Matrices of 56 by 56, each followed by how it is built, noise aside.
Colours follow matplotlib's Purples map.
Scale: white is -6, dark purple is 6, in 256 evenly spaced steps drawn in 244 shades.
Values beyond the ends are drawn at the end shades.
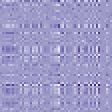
low rank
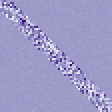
banded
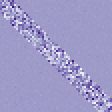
banded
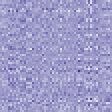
low rank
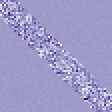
banded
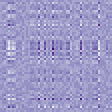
low rank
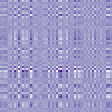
low rank
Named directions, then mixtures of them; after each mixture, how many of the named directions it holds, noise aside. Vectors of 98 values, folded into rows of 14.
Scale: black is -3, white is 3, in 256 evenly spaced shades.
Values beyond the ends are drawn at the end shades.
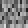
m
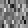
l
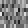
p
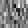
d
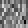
three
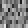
one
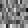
three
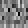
two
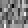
three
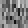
two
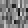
three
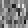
three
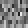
one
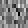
two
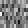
one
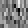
two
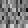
two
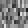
three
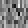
two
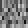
one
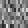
two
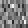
two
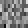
three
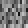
one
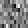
three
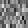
two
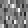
three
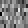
one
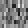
three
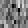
three
